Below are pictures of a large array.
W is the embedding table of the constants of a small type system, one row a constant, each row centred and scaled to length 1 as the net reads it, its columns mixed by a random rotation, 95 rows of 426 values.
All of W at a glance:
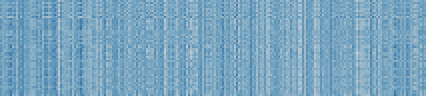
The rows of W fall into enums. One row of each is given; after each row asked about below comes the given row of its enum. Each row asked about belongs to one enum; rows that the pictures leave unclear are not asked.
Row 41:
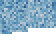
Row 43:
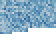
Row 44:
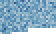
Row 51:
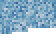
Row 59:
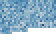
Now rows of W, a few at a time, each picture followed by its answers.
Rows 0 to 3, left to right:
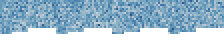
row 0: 51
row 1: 59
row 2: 43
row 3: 44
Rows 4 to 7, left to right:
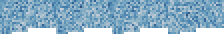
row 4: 51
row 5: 41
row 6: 51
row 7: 43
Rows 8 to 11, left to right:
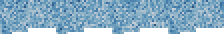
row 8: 41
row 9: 44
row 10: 59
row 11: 41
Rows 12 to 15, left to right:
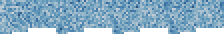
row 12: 43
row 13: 44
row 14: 41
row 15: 41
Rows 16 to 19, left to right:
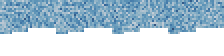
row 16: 43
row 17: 43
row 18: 59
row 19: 44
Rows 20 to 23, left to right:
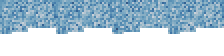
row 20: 51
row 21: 51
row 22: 44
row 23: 51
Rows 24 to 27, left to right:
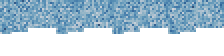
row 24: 44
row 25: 59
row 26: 51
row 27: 41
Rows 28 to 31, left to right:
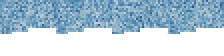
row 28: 51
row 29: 59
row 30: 43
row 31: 41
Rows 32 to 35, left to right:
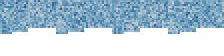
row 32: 41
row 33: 43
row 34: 51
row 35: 43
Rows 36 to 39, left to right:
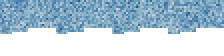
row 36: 59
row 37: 44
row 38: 41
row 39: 43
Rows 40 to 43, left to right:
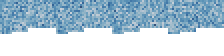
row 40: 51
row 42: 59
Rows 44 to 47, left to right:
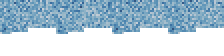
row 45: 41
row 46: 44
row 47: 44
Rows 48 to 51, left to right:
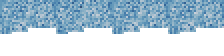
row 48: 51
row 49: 41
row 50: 51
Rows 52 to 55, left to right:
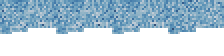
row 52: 59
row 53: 59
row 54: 59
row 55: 44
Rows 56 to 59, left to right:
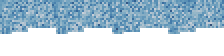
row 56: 51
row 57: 51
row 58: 44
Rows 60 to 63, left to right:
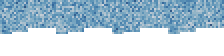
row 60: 41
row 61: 43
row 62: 44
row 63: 59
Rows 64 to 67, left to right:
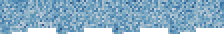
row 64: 59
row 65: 44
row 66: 44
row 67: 41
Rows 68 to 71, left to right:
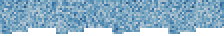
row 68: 41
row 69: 43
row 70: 44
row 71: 41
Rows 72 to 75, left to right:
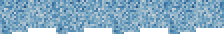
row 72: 41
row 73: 44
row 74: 41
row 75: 41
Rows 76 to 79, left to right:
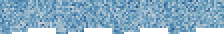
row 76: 59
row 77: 43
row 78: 41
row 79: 44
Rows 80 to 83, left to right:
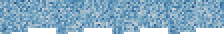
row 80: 44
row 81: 59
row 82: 51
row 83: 41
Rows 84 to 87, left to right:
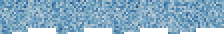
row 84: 41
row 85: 44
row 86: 41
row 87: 43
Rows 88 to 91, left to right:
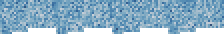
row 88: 41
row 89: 51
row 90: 44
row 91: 59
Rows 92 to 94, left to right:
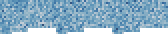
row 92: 59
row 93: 44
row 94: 44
